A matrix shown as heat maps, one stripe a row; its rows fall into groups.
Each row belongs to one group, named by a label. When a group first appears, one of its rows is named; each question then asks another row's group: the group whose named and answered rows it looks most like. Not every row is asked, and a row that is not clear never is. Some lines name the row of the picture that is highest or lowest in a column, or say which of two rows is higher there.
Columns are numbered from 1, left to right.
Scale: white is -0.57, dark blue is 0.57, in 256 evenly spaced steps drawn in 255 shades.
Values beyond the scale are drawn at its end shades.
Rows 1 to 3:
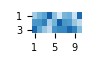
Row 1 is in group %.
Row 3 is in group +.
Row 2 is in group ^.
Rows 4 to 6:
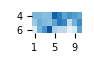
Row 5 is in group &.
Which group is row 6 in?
%
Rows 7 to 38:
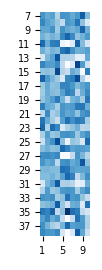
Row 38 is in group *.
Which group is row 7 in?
+
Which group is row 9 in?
+
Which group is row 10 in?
&
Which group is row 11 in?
*
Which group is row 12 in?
&
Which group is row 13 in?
%
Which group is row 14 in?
*
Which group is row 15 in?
%
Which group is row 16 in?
^
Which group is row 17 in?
&
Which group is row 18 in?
&
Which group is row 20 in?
+
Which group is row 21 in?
&
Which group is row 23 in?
*
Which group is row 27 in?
*
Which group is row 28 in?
+
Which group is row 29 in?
&
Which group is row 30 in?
&
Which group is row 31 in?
%
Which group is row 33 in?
^
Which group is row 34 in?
%
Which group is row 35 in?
^
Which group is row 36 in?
*
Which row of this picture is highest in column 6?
35
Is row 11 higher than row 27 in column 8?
Yes
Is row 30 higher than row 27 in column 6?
Yes
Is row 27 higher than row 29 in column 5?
No
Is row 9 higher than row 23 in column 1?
No
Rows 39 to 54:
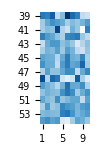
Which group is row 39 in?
^
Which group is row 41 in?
%
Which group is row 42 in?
^
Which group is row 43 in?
%
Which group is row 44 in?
%
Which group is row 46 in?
+
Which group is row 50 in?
&
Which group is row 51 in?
%
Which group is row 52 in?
&
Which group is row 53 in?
&
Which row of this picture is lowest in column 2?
48
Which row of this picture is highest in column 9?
46
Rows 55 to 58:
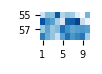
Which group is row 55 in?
%
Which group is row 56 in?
^
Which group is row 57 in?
&
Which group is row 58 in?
+
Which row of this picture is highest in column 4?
55
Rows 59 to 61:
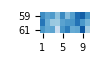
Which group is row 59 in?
+
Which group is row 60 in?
+
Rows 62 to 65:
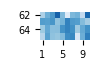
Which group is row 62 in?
%
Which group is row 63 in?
^
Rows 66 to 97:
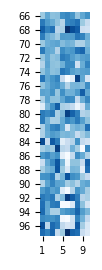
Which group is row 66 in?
&
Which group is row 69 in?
+
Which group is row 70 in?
%
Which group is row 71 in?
+
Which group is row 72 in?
&
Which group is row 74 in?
&
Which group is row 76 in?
%
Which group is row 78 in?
&
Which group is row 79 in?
%
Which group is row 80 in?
^
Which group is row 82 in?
%
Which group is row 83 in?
%
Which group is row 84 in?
*
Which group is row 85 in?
%
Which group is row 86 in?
*
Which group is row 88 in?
%
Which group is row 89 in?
^
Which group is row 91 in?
*
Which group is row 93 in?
*
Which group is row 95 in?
*
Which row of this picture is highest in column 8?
75
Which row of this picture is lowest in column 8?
79
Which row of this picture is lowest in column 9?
85
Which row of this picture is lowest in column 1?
79
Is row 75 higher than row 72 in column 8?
Yes
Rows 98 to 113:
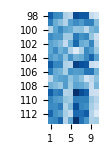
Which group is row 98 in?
^
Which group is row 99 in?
+
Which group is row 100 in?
%
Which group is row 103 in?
*
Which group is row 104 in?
+
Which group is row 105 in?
^
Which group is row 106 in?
+
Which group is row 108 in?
%
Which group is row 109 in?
^
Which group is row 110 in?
^
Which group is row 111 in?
^
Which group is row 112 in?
^
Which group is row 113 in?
^
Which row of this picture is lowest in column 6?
103
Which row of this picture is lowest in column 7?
103
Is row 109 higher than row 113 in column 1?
Yes
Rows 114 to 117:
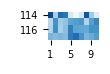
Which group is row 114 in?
*
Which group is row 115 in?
&
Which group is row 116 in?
&
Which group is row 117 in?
&
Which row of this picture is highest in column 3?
114
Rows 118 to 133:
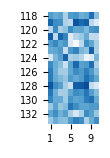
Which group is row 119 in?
^
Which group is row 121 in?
*
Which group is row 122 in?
*
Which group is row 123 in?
+
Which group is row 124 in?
%
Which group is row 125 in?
+
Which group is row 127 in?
+
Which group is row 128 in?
^
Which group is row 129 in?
+
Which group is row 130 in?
+
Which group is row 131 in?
&
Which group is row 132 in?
*
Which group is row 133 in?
&
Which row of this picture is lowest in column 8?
124
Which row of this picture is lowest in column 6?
122
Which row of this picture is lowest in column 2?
121
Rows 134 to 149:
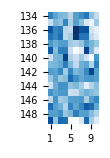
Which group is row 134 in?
^
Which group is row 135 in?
%
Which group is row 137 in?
^
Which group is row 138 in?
*
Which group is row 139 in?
*
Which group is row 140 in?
%
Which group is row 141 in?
%
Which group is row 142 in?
+
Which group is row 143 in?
&
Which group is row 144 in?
%
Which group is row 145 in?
*
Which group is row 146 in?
&
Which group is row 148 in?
^
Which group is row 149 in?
*
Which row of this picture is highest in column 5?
143
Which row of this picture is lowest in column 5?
149
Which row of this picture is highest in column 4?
140
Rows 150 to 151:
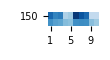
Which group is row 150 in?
^
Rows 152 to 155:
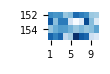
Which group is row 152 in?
^
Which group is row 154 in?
%
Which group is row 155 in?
^
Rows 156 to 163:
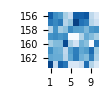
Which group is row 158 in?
&
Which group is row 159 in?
*
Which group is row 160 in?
%
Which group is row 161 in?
+
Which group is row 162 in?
+
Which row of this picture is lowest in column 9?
160
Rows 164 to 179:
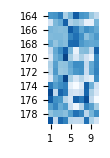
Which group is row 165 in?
%
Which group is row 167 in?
&
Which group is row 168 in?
&
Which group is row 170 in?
%
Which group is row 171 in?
&
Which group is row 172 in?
&
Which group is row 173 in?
%
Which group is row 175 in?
*
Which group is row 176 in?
^
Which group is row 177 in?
*
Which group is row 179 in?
*
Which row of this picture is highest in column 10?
169
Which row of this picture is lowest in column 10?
176
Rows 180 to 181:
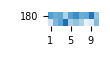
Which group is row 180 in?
+
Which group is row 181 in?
%
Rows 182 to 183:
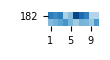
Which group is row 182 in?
^
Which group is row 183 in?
%
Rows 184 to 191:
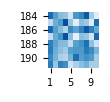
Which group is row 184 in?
^
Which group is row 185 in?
%
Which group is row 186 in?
+
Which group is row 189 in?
+
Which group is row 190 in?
+
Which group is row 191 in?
*
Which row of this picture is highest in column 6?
190
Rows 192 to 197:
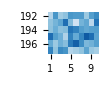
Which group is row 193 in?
%
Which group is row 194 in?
&
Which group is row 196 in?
&
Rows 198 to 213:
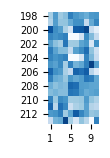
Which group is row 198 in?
&
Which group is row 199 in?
&
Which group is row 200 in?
^
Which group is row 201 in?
*
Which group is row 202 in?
%
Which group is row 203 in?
^
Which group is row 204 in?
*
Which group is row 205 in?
+
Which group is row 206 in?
^
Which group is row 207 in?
+
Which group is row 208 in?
&
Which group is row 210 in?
*
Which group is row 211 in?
*
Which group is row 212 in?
^
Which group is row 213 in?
%
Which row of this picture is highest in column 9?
205
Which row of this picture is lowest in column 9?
213
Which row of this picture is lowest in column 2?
211
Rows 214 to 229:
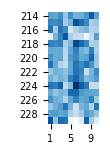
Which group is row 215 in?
^
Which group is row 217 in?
%
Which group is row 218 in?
^
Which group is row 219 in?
+
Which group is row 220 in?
+
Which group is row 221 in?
+
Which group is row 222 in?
&
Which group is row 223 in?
&
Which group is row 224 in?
^
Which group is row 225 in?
&
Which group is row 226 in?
+
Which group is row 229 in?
*
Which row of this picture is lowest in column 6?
229
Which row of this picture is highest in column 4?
217
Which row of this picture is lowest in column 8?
217
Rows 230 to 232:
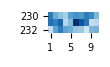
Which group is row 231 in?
^
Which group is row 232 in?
%
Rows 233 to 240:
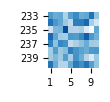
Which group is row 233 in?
+
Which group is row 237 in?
*
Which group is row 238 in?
&
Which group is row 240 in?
+
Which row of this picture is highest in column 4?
235
